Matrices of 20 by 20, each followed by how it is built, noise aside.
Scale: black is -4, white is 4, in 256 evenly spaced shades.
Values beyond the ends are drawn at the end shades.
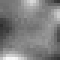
smooth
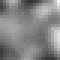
smooth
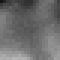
smooth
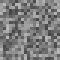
noise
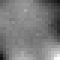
smooth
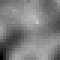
smooth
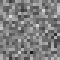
noise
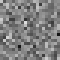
noise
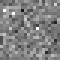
noise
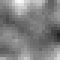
smooth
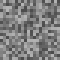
noise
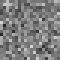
noise
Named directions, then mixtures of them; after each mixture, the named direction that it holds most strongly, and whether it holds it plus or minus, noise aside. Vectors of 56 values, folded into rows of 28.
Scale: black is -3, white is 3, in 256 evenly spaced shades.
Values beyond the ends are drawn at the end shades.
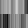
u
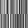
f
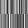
f, plus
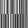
f, plus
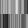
u, plus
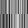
f, minus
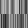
f, plus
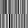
f, minus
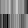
u, plus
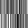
f, plus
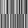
f, plus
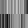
u, plus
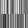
f, plus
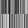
f, minus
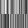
f, plus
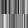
f, minus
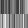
u, minus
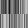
f, minus
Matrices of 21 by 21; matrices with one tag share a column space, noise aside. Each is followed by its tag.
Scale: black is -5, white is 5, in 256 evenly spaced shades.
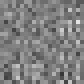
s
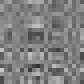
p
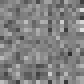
s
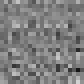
p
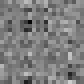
s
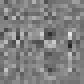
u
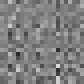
p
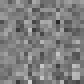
s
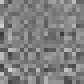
p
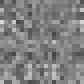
s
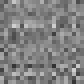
p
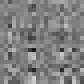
p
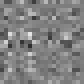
u
